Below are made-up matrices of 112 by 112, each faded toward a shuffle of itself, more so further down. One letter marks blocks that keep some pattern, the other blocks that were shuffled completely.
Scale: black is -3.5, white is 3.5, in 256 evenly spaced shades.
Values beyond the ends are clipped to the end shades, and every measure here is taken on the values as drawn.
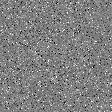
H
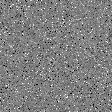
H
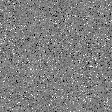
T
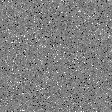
H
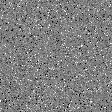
H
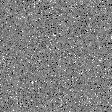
H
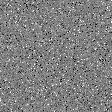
H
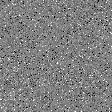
T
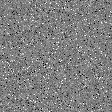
H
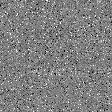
T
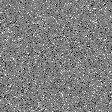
H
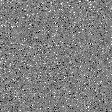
T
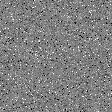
H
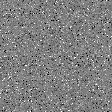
T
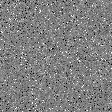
H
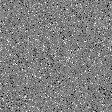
H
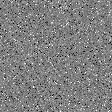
H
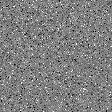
T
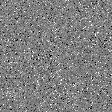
T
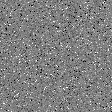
H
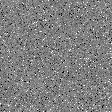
H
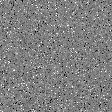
H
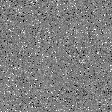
T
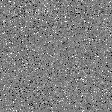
T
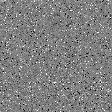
T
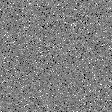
T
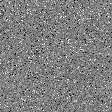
H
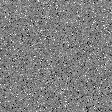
H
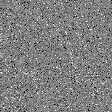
T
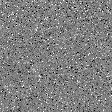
H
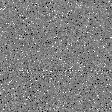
T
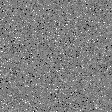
H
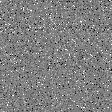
T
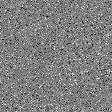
T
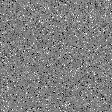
T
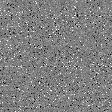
T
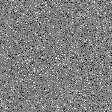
T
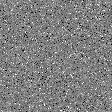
H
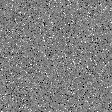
H
